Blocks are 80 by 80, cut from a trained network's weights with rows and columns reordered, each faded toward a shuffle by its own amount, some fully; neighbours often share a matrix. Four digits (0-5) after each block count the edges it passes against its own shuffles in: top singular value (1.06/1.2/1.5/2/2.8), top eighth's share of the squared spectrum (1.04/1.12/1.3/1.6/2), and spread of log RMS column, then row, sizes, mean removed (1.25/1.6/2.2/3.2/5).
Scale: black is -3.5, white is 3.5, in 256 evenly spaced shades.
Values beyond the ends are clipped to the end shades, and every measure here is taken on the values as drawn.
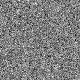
0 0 0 0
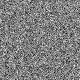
0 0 0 0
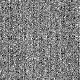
3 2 0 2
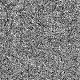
0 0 0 0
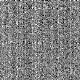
3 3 1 2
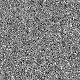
0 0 0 0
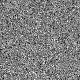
0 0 0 0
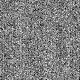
2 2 0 1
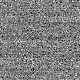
2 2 1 0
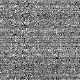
3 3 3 1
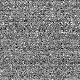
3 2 1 1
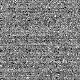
3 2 2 0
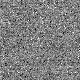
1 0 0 0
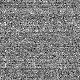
3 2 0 0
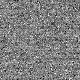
1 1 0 0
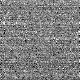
3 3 2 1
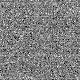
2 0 1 0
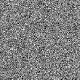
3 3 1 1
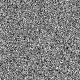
2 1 0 0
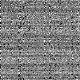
4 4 3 2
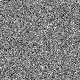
1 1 0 0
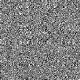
3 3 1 2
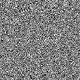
2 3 1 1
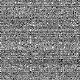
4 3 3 1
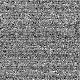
3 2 1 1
